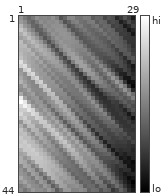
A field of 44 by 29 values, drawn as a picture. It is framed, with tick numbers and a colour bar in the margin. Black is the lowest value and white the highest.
Grain: diagonal, down to the right. Ninth with the lowest average: bottom right. Slope: up to the left. Lone odd cells: none.
